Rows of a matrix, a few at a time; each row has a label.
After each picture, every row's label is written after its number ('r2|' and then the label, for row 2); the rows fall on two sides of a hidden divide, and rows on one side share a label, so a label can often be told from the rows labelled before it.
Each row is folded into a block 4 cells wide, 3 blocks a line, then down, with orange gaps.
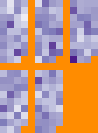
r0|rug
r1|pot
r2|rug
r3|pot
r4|rug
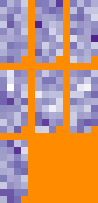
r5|rug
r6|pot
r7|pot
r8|rug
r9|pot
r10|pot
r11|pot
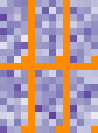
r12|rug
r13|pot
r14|rug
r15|pot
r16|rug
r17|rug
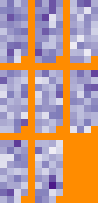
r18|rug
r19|pot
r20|rug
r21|pot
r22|pot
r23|pot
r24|pot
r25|rug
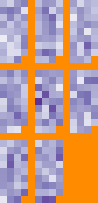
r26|pot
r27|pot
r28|pot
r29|pot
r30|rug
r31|rug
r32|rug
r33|rug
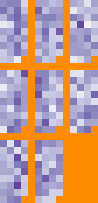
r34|pot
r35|rug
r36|rug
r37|pot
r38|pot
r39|pot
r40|pot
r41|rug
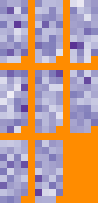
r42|pot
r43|rug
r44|rug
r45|pot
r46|pot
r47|rug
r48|rug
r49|pot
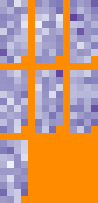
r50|pot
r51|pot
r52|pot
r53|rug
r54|pot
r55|pot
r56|pot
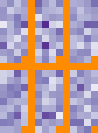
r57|pot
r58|rug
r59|pot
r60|rug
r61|pot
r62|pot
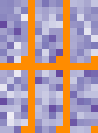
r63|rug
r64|pot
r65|rug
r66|pot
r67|pot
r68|pot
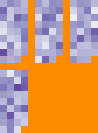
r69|pot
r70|pot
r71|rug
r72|rug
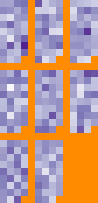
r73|rug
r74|rug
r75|rug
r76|pot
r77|pot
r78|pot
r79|pot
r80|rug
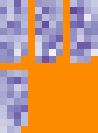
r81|rug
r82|rug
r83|rug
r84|pot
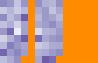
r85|pot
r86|pot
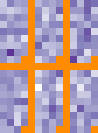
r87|rug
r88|pot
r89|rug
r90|rug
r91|pot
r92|pot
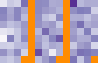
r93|pot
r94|pot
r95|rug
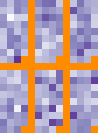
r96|pot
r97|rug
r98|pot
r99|pot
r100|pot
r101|pot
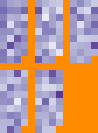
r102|pot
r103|rug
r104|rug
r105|pot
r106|pot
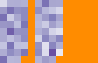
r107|rug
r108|pot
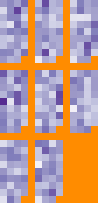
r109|pot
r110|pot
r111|pot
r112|rug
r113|rug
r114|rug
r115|pot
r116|pot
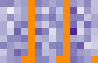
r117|pot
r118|pot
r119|rug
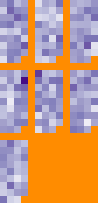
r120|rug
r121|pot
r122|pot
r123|pot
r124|rug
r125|rug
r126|rug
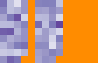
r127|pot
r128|pot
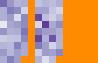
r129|pot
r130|rug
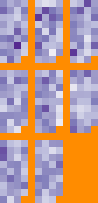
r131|pot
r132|rug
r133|rug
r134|pot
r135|rug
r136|pot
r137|rug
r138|rug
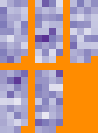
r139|pot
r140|rug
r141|pot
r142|pot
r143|pot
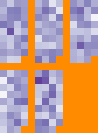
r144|pot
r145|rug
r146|pot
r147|pot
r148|pot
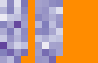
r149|pot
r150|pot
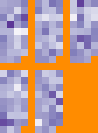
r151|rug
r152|pot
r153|pot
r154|pot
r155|rug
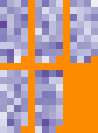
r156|rug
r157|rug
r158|rug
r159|pot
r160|pot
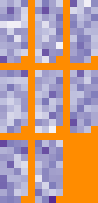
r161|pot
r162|pot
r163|rug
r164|pot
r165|pot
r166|pot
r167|rug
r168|pot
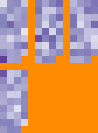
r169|rug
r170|pot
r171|pot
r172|pot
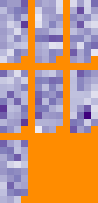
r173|pot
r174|pot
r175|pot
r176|rug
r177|rug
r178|pot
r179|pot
